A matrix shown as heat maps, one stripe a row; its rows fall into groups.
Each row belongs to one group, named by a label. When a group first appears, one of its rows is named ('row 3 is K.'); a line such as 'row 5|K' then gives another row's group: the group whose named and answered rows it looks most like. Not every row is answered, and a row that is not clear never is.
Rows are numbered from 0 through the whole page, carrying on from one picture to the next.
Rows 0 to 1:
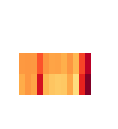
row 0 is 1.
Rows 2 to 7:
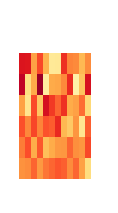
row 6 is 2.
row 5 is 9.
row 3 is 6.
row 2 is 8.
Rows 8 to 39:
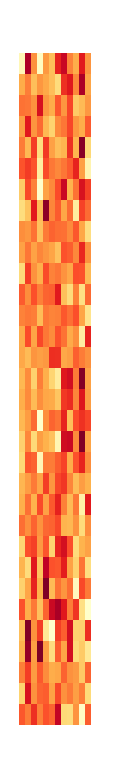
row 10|6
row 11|2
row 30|9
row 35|2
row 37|8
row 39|9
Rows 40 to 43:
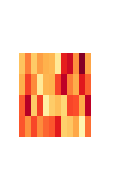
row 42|2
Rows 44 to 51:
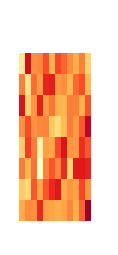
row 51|1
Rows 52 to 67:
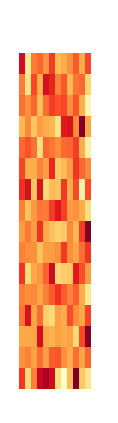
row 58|8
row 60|1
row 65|1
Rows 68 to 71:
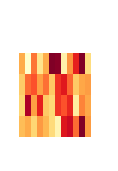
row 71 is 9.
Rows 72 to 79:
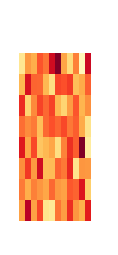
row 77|6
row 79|2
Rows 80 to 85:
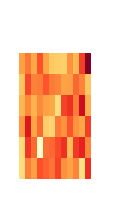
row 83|2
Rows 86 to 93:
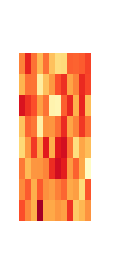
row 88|8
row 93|6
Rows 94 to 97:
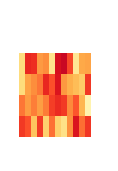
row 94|2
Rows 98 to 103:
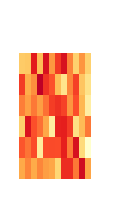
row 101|2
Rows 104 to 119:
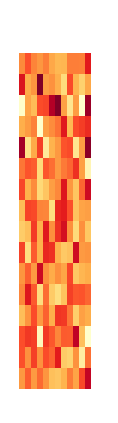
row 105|6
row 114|6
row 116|2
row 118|9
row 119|1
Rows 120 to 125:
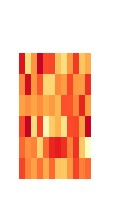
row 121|2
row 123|2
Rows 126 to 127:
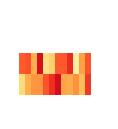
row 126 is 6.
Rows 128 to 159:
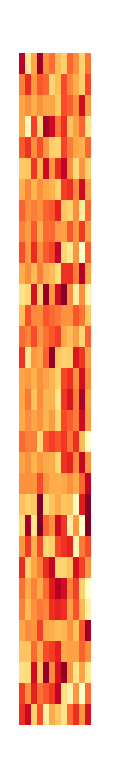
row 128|6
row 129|8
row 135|9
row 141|9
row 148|1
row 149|1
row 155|1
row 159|2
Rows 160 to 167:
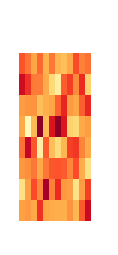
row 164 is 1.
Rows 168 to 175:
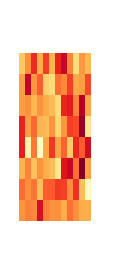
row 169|2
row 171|8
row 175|6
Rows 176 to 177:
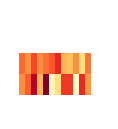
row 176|9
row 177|8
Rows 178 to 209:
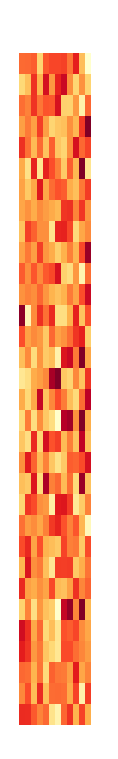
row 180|9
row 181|1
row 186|2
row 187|1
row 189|1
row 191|8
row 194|1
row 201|8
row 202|2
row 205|8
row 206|8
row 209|8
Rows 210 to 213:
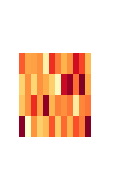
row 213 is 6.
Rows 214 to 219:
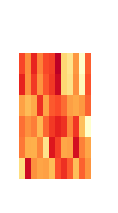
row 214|9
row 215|9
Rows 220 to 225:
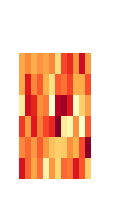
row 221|2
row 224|1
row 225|8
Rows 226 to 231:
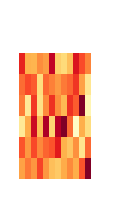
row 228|8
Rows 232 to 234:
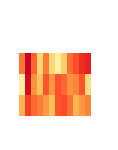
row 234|2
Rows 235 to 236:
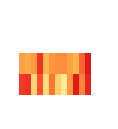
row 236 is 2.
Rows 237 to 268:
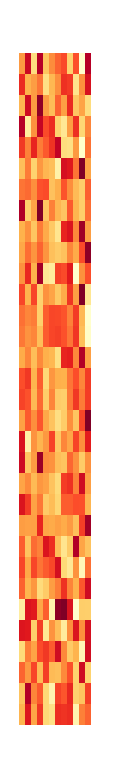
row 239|6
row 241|9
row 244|6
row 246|1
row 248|8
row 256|6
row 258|8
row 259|1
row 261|9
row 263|2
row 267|2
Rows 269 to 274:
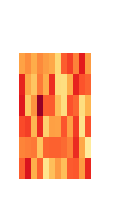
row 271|6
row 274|2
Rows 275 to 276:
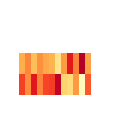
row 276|9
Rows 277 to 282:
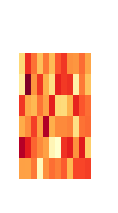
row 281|8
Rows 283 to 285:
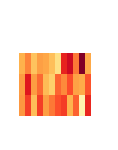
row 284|2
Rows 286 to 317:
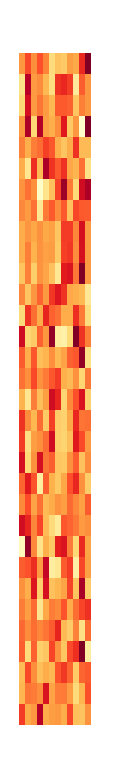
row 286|1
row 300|8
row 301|9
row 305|6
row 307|2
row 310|8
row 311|8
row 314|8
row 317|6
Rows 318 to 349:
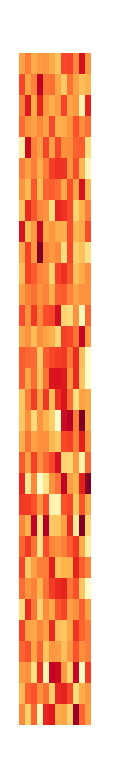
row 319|6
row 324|8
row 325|2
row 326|6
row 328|2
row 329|2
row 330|9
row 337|9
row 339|8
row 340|8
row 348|2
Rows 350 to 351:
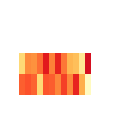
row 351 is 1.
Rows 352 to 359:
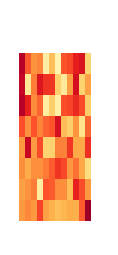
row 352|8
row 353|6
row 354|8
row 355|9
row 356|2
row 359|1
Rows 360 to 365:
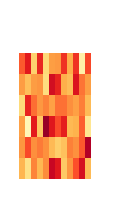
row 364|1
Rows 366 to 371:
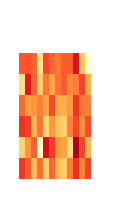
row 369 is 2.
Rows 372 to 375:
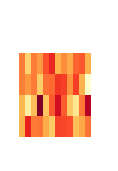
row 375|2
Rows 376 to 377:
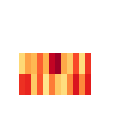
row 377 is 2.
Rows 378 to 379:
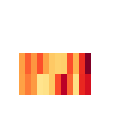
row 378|1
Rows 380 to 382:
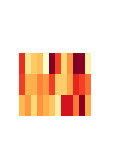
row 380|8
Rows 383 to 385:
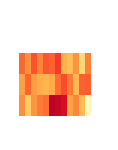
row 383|9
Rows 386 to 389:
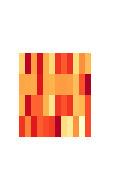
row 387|1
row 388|2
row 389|9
